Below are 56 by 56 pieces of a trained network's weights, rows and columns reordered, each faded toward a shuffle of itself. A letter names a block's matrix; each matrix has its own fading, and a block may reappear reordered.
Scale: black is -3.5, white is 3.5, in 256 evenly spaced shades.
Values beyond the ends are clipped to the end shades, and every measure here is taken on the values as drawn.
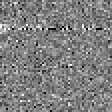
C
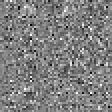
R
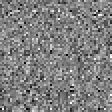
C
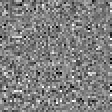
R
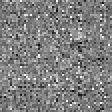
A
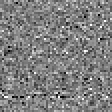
C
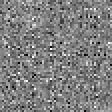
R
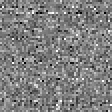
C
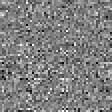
R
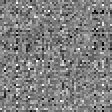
A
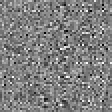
R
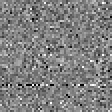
C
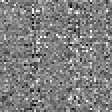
A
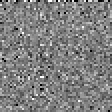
C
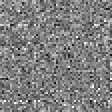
C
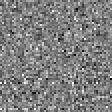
C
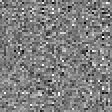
R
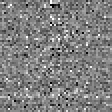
A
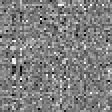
A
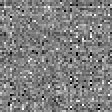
A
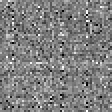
A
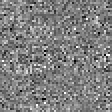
R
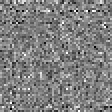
C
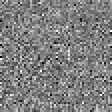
R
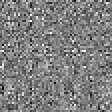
R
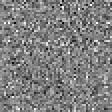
C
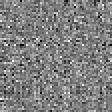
C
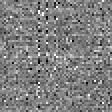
A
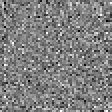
R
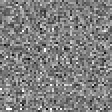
C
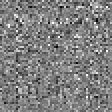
R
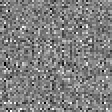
R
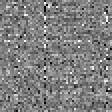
A
